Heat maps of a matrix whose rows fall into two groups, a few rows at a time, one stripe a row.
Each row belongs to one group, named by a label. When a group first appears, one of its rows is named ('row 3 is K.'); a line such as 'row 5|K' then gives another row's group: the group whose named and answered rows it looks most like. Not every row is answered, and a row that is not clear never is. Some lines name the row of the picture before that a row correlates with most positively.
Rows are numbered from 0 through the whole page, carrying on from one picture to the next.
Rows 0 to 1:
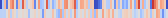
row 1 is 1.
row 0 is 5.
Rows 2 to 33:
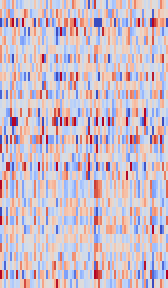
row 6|1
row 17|5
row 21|1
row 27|1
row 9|5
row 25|5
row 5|1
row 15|1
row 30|1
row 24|1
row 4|5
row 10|1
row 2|1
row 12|5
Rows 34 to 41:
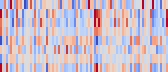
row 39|1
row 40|5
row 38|5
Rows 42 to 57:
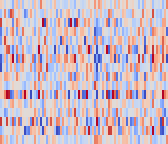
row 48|5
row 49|5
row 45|5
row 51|1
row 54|1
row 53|1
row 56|1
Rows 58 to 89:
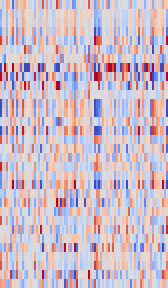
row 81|1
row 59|5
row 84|1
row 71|1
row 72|5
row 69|5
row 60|5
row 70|5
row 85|1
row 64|1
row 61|5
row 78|5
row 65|1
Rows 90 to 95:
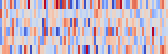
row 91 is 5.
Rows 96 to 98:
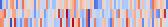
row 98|1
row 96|5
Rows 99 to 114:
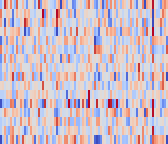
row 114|5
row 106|5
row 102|1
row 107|5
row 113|1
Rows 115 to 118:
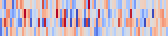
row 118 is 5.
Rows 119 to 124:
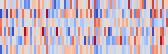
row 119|1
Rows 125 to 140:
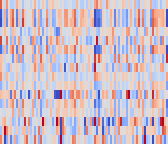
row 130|5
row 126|5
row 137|5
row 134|5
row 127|5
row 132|1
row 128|1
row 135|1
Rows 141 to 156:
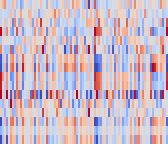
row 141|1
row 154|5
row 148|5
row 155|5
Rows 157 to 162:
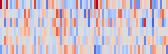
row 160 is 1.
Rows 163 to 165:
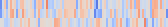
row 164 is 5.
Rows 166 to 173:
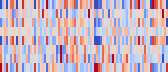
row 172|1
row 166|5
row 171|1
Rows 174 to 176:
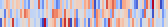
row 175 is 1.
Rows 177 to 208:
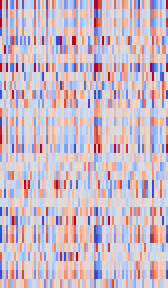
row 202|5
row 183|5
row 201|1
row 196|1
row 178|5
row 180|5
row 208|1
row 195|1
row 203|5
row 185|1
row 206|5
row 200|5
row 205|1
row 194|5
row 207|5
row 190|5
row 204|1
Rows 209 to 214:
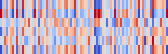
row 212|5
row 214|5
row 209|5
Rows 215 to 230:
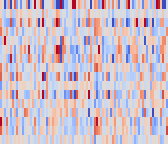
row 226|5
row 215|1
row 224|5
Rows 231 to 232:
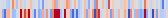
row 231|1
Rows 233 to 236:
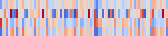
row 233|5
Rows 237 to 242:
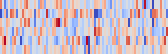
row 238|5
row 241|1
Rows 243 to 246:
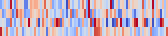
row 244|1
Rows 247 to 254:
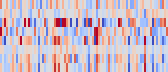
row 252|1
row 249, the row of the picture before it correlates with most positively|245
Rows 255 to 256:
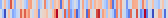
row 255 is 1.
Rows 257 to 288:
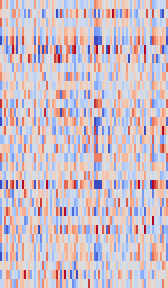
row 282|1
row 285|5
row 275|5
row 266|5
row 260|5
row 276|1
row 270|5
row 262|1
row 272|1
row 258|1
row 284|5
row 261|5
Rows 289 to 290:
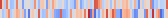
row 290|1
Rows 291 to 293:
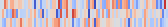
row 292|1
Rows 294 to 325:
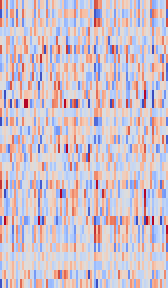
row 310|1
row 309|5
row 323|5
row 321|5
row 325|5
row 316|1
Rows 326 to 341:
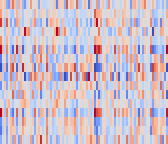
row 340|5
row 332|5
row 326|1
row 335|5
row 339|5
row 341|5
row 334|1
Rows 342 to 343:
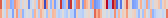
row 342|1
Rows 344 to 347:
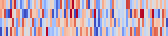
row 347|5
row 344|1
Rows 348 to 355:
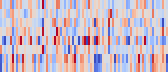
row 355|5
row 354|5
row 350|1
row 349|1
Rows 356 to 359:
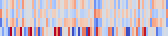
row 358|5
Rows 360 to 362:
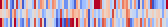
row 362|1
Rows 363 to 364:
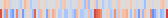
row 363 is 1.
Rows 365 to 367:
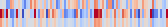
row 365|1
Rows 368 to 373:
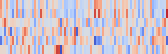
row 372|5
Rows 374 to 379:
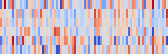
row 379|1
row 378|5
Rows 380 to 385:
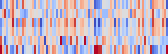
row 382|5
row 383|5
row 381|1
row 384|1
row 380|5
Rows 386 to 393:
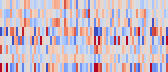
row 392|5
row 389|5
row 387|1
